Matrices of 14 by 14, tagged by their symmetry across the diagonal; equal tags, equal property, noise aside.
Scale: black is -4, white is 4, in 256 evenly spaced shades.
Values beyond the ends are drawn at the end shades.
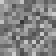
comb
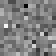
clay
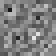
comb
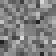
clay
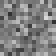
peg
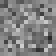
comb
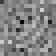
comb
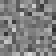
clay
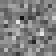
clay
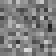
clay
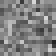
peg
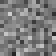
peg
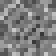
comb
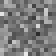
peg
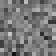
peg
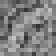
comb
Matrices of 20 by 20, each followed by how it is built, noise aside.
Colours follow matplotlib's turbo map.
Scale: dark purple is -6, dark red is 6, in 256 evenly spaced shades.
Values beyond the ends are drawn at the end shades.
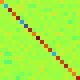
diagonal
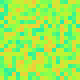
noise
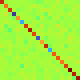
diagonal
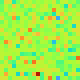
noise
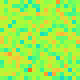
noise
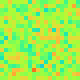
noise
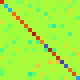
diagonal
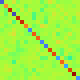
diagonal
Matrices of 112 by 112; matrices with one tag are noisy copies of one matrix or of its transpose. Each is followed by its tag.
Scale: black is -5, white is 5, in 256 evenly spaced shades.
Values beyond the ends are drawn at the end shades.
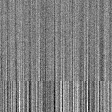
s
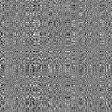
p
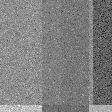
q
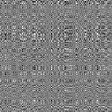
p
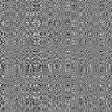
p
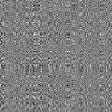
p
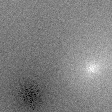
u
